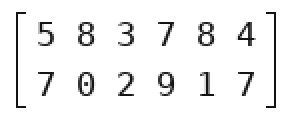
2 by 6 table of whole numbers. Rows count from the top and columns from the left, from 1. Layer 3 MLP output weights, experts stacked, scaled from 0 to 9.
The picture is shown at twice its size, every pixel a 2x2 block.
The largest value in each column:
7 8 3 9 8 7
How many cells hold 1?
1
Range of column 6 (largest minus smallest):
3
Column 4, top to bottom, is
7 9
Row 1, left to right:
5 8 3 7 8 4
